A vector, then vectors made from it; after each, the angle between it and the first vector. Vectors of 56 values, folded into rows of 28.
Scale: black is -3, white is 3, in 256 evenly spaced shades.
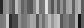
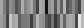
nearly opposite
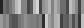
partly aligned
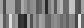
partly opposed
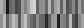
partly opposed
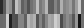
nearly parallel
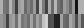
partly opposed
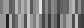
orthogonal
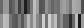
partly aligned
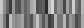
partly opposed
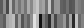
orthogonal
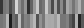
nearly parallel
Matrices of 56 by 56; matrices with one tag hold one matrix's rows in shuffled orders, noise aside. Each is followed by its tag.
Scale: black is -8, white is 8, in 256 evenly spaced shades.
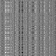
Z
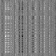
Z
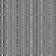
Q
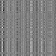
Q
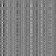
Q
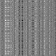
Z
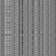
Z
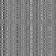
Q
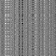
Z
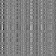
Q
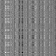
Z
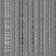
Z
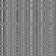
Q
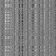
Z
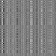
Q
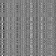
Q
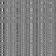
Q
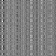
Q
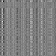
Q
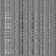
Z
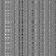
Z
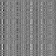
Q
